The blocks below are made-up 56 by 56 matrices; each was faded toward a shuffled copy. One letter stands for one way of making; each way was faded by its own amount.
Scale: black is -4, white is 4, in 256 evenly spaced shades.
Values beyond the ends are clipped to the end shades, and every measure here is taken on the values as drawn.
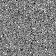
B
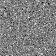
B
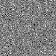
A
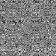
A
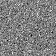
B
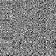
A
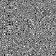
A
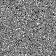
B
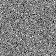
B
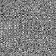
A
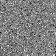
B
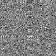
A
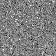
B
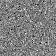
B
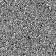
B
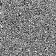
B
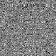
A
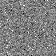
B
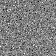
B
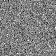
B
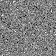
B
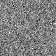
B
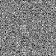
A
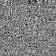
A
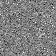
B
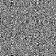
A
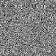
A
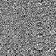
A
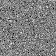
B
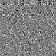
A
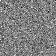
B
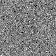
B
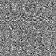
A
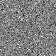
B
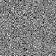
A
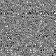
A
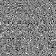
A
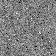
B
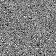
B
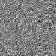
A
